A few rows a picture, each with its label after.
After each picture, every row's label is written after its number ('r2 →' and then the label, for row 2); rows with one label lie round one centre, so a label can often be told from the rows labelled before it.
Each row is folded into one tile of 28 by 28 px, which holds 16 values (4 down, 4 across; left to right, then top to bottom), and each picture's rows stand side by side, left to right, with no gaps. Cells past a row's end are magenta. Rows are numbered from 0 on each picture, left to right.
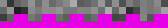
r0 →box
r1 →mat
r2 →mat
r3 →mat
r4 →box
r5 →mat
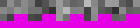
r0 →mat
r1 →box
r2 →mat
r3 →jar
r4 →jar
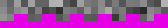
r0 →mat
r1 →jar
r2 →jar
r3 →mat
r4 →box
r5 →jar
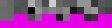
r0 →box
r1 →jar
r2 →box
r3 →box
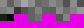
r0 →box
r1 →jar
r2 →mat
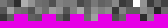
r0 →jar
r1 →mat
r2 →mat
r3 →mat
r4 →jar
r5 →box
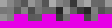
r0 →mat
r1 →jar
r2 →jar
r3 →jar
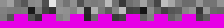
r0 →mat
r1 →jar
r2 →mat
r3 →jar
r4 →box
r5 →jar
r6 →mat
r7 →jar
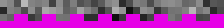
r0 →jar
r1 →mat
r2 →mat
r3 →box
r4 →box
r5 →box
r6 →mat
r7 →box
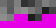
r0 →mat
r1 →box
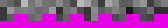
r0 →jar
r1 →mat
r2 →jar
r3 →jar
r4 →box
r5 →box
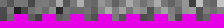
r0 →box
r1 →mat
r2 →jar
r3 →mat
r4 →mat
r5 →mat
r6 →mat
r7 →jar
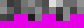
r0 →box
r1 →jar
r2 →jar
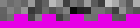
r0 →mat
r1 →jar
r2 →box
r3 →jar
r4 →jar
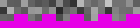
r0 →jar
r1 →mat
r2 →jar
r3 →jar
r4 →mat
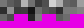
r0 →jar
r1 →jar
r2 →jar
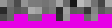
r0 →jar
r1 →mat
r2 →jar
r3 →jar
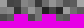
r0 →box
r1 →box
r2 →jar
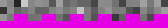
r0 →jar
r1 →mat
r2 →mat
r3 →mat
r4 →box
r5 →mat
